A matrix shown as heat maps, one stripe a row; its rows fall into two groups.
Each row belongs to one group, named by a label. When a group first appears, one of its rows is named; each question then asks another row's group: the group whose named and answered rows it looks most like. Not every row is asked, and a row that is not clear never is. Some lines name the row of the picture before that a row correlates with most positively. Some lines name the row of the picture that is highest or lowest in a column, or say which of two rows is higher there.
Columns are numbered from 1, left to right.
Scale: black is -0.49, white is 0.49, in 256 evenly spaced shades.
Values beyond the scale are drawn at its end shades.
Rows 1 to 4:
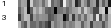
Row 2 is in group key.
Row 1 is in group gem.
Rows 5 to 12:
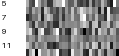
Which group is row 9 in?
gem
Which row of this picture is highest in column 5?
12
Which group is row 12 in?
gem
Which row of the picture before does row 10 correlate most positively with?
1
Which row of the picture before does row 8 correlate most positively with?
4
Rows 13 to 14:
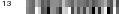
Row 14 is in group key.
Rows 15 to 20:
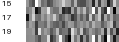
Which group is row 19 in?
gem
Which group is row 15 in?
key
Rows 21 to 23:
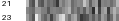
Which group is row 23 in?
key
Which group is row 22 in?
key
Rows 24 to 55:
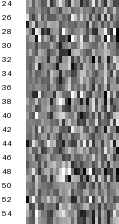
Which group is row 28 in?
key
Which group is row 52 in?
gem
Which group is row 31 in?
gem
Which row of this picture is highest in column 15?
48
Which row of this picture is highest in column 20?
44
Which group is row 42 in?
gem
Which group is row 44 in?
gem
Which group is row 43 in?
key
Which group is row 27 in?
gem
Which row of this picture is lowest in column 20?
48
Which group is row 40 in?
key
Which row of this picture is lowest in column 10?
37
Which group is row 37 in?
gem
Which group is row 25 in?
key
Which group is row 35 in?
key
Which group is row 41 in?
key
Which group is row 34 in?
key
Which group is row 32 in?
key
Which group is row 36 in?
key
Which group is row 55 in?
key
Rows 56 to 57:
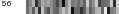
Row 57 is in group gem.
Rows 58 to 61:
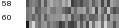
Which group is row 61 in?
gem
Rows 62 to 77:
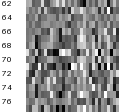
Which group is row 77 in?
gem
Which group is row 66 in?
key
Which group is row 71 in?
gem
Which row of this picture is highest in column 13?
69
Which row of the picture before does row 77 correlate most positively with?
61
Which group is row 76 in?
key
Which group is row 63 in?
gem
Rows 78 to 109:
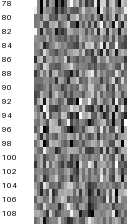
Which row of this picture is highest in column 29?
106
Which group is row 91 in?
gem
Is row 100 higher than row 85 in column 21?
No
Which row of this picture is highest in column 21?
78
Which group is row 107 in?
key
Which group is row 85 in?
key
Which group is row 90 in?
gem
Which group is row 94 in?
gem
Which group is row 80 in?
key
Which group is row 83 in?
gem
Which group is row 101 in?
gem
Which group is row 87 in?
key
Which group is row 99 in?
key
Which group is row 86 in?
gem
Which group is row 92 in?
gem
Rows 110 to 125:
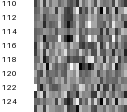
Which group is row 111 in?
key
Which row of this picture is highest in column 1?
122
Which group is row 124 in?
key
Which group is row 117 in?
gem
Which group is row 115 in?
key
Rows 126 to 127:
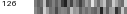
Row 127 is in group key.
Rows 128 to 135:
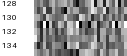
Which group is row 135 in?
gem
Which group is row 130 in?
gem
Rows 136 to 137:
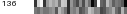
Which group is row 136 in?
gem
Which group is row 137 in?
key
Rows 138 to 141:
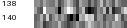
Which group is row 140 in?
gem
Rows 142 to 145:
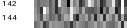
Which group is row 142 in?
key
